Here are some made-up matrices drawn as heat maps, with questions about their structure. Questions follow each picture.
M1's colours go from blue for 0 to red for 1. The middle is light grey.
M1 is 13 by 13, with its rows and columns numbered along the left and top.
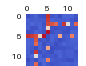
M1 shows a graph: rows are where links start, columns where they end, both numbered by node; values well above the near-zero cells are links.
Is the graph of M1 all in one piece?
yes
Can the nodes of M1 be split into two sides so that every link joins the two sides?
yes
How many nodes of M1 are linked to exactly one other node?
11
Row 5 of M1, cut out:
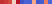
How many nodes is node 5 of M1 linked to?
7
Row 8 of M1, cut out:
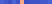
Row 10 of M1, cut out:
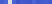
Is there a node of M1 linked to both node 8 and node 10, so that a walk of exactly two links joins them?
no
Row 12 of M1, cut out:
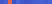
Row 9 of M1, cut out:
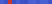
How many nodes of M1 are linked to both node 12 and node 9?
1
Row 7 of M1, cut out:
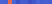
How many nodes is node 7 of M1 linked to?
1
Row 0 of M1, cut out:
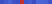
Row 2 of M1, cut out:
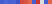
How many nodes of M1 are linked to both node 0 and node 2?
1
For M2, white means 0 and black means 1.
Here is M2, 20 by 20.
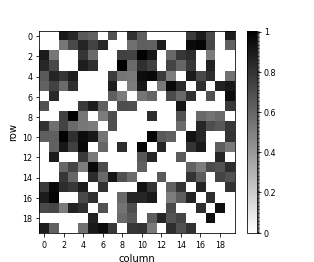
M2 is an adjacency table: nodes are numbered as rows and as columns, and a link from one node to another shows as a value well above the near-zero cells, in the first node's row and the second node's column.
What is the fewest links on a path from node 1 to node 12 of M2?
1
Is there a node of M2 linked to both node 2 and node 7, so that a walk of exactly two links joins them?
yes
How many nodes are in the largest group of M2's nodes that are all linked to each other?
6
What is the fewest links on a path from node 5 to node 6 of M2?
2
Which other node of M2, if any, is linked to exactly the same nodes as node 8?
none
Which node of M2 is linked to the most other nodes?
node 4
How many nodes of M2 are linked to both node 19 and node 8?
5
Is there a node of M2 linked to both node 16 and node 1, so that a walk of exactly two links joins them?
yes
